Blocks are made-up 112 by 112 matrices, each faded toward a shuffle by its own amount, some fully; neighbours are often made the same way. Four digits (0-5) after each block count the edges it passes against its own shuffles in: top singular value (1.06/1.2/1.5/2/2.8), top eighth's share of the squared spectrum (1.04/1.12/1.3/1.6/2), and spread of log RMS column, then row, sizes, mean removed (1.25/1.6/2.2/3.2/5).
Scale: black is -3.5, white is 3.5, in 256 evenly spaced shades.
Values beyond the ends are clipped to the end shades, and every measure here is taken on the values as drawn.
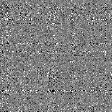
2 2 3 3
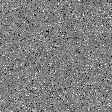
0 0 0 0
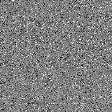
1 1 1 2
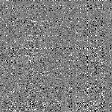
2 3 3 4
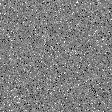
0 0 0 0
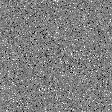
0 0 0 0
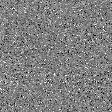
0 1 1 1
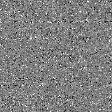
1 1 2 2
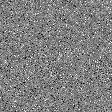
0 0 0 0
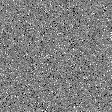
0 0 0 0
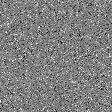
0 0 0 0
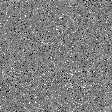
1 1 0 1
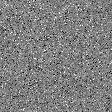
0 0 0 0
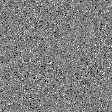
0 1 1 1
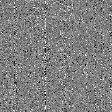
2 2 3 0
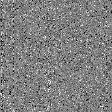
1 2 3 0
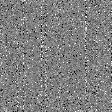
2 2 3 0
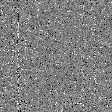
2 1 2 0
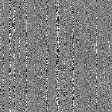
2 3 4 0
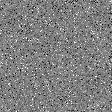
0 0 1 0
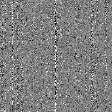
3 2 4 0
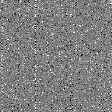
4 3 2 1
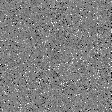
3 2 1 0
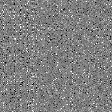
4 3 2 1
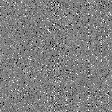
4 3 2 1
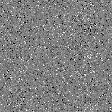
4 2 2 0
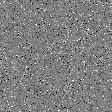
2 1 0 0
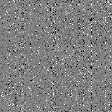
4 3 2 1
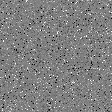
2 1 0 0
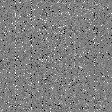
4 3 2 0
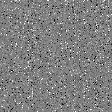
3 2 2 0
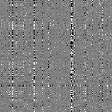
5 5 4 2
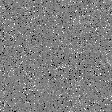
3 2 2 0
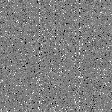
3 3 2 0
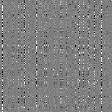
5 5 4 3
